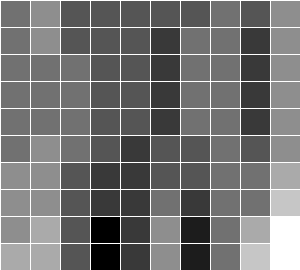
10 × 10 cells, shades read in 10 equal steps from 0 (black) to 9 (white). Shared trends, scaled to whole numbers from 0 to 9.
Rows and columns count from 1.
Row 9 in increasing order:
0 1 2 3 4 5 5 6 6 9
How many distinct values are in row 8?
5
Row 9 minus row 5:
1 2 -1 -3 -1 3 -3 0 4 4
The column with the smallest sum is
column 4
